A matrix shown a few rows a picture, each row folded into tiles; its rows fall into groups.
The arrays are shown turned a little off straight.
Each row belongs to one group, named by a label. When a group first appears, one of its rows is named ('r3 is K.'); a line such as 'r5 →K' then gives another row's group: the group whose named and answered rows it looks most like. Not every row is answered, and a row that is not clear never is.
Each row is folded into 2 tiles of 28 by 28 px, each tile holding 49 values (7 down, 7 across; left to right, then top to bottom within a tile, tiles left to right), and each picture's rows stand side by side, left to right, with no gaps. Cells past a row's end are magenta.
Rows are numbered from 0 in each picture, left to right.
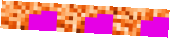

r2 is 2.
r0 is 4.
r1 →4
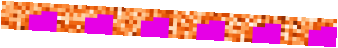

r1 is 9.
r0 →4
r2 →2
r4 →4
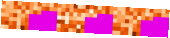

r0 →4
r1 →9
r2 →4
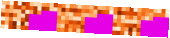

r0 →4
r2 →9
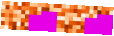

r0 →4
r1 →9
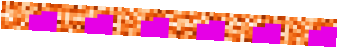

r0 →2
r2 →2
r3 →9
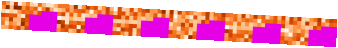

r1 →9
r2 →9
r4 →9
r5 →2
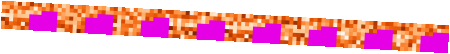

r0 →9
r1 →4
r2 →2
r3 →9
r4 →9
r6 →2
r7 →2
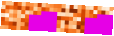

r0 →4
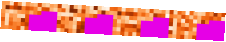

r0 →4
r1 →4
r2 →9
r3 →2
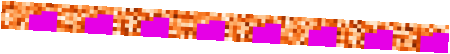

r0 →2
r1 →4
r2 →4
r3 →9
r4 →4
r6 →4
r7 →4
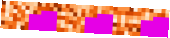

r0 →2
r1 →2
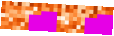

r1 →2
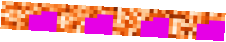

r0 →4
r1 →2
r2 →2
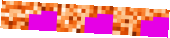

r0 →9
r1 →2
